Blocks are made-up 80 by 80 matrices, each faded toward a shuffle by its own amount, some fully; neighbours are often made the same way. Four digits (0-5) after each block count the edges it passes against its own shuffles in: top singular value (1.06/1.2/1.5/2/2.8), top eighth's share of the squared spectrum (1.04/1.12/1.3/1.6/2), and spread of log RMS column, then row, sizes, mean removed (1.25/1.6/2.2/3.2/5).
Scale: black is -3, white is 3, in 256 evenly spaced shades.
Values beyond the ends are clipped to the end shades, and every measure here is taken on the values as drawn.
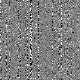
2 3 4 0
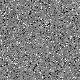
0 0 1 0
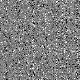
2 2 2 0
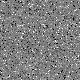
0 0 0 0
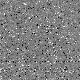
1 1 0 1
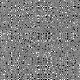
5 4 3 3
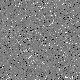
0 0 0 0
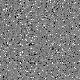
3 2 1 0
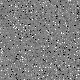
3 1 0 0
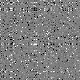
4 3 1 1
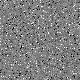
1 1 0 0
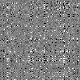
4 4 3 3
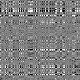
5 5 3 4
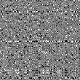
4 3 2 2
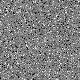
2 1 0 0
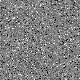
2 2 0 0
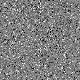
3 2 1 0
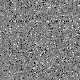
3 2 1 1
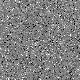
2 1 0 0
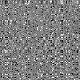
4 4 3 3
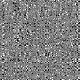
4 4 2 2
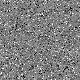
2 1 0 0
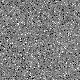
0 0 0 0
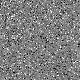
2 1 0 0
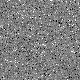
0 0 0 0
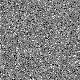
0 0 0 0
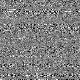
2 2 0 4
